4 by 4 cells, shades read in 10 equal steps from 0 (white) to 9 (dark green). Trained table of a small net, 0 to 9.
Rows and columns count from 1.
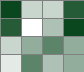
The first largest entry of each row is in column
1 4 3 2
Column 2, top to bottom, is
2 0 4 6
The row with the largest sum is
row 1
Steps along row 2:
down up up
